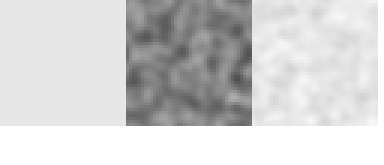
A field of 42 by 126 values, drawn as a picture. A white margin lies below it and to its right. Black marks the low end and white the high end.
The table splits into one row of 3 panels. Panel 1,1: very high, flat. Panel 1,2: middling, blotchy. Panel 1,3: very high, blotchy, faint in contrast.
